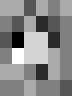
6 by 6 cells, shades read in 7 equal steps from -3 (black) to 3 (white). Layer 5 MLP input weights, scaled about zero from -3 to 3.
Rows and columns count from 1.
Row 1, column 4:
1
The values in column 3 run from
-1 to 2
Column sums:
1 1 5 1 -1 0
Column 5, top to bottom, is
0 -1 -2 1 1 0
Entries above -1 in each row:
5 3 3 6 5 5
